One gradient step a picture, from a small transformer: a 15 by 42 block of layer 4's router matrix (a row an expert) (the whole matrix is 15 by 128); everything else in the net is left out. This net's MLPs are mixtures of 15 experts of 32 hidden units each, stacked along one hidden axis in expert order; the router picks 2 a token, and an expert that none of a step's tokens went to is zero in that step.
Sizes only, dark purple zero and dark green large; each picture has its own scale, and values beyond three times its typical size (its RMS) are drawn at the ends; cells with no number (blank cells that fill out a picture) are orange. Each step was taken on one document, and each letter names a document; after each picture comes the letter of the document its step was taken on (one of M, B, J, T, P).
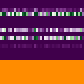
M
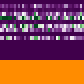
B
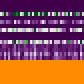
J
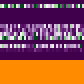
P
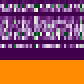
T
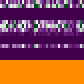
P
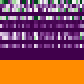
T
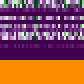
T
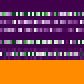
J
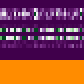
M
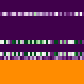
J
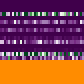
J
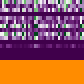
T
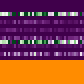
J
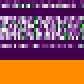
P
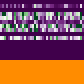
B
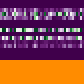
M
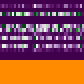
B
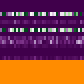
J
